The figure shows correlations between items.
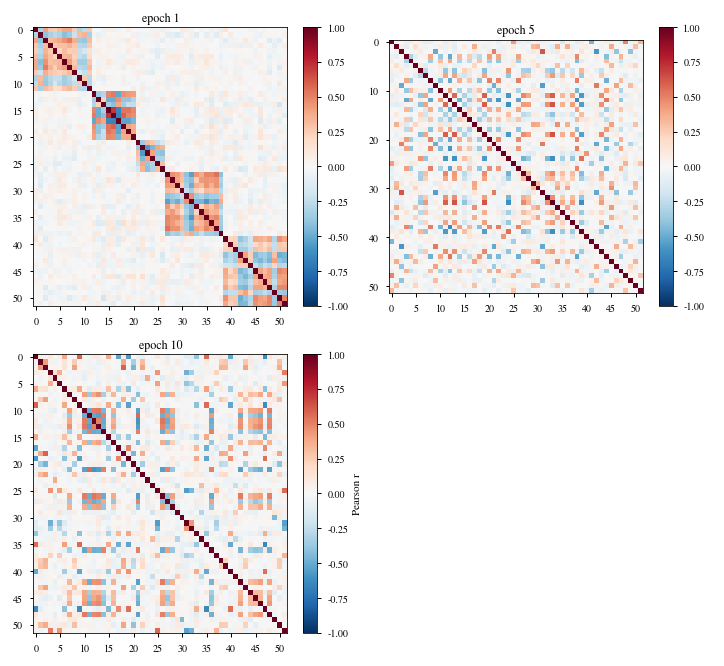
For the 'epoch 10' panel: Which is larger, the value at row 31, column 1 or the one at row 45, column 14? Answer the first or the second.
the first
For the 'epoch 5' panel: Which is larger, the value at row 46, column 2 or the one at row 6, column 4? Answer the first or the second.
the second
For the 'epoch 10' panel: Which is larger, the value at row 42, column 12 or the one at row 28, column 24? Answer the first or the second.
the first
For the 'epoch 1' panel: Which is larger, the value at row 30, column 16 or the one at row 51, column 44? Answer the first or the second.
the first
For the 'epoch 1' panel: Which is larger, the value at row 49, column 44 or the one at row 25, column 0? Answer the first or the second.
the first
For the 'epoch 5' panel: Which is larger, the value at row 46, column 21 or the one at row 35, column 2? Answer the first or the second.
the second
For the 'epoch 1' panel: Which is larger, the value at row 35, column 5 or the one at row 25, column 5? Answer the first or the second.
the first
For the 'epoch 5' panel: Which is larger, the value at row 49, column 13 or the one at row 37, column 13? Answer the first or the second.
the second
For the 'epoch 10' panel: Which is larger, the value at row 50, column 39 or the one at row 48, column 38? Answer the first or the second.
the first
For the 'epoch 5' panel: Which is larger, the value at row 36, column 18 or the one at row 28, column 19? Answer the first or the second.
the second
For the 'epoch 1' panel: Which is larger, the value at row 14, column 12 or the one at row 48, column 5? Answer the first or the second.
the second
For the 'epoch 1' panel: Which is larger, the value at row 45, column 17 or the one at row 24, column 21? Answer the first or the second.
the second
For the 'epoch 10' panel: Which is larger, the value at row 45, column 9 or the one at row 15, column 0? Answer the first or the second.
the second
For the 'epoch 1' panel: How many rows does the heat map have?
52
